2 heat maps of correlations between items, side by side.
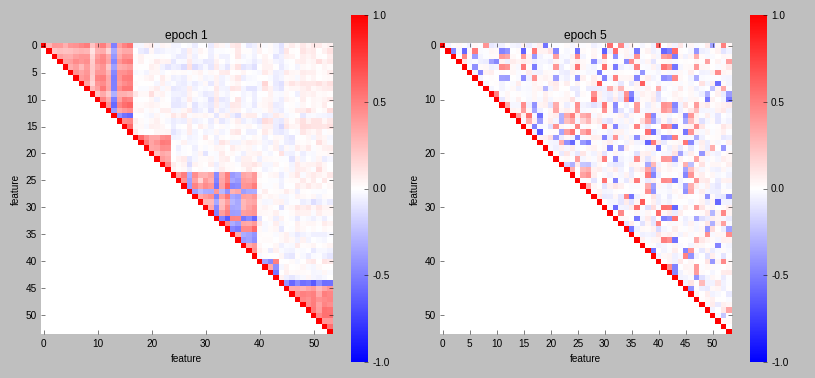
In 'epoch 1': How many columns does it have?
54
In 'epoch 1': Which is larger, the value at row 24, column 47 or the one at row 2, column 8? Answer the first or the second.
the second
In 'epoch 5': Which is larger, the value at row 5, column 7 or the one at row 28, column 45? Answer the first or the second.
the second
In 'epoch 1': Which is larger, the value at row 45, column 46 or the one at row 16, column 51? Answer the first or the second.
the first
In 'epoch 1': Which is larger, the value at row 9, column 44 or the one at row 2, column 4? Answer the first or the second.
the second
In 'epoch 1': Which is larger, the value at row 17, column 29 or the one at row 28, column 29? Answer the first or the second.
the second
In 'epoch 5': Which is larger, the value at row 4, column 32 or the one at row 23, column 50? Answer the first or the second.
the second
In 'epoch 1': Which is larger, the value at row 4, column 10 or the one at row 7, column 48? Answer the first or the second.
the first
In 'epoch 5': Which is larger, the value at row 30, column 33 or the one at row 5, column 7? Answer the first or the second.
the first
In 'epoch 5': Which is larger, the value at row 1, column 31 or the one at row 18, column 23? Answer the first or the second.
the first
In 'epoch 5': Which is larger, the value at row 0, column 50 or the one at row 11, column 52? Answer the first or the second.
the second
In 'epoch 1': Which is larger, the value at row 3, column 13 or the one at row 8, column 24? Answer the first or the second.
the second
